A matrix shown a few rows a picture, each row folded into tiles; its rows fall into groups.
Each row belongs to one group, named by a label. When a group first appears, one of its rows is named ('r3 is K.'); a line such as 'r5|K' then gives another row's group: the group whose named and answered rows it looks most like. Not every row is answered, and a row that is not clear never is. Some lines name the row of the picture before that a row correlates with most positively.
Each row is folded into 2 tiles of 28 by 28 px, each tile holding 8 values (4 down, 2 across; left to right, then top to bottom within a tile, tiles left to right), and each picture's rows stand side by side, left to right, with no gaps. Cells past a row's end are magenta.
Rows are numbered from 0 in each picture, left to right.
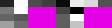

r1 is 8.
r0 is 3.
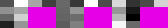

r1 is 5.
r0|8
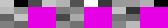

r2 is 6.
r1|5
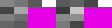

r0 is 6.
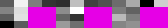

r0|8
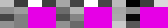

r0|5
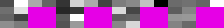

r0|3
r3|6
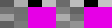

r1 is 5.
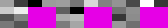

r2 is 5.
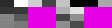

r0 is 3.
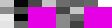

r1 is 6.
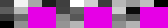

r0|8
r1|3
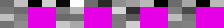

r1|3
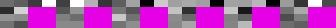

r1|3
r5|5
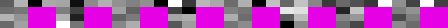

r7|5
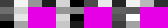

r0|8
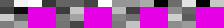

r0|3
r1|6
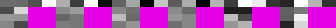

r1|5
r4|3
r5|8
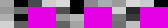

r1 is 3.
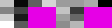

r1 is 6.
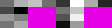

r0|3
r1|8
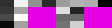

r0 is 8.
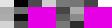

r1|6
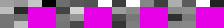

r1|6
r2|8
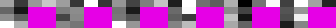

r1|5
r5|8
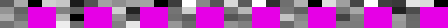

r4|5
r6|5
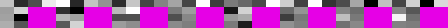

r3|5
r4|6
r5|5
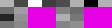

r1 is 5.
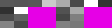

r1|5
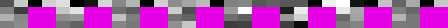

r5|6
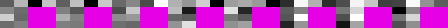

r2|6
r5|8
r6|8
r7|8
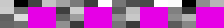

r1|6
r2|6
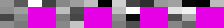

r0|5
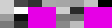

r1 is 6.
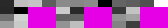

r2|6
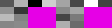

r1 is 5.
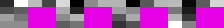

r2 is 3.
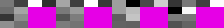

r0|5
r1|5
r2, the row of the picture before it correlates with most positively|2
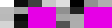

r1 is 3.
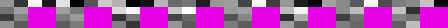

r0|5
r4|5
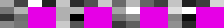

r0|5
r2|8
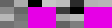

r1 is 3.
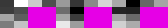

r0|3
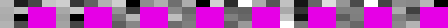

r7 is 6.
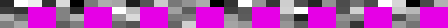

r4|3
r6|6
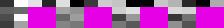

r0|8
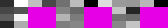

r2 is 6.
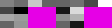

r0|3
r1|6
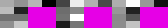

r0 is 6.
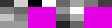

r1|8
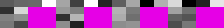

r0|6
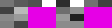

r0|6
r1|3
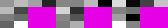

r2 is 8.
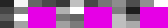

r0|8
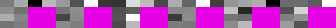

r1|5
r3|5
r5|6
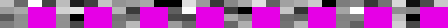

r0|5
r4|3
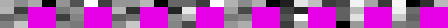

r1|5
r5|8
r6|8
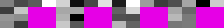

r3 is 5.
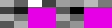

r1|3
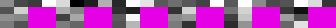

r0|6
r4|8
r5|3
